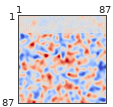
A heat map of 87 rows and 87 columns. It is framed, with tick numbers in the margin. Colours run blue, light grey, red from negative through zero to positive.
Grain: blotchy. Slope: none. Stripes: none. Average level on the scale: 50%. Odd rows or columns: none. Seam: horizontal, 20% of the way down, the top part calmer. Mirror symmetry: none.
